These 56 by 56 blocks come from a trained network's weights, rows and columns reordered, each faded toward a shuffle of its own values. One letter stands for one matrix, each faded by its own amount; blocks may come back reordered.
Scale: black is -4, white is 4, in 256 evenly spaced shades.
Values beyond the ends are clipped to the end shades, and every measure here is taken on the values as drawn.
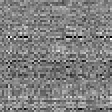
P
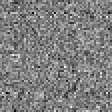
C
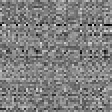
P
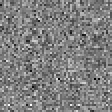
C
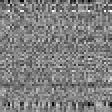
P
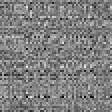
P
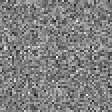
C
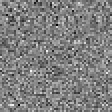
C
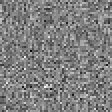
C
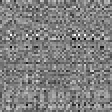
P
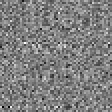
C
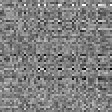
P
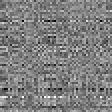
P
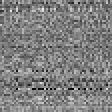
P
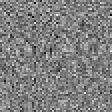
C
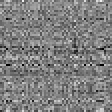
P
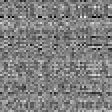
P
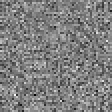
C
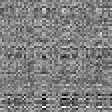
P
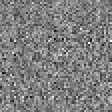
C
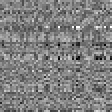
P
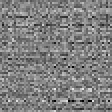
P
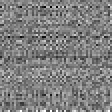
P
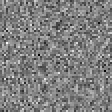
C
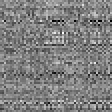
P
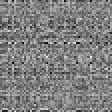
P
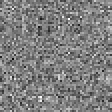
C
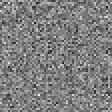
C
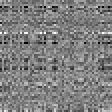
P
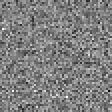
C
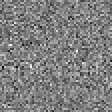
C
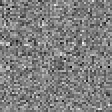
C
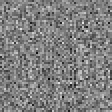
C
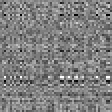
P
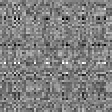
P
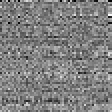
P
